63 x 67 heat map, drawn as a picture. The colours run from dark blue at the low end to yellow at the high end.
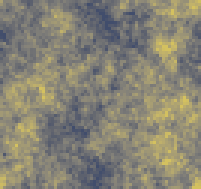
Stripes: none. Mirror symmetry: none. Histogram: bell-shaped. Grain: blotchy.
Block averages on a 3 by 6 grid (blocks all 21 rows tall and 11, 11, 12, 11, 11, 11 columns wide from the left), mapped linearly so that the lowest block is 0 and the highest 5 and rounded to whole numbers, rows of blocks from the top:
131034 | 442354 | 520255
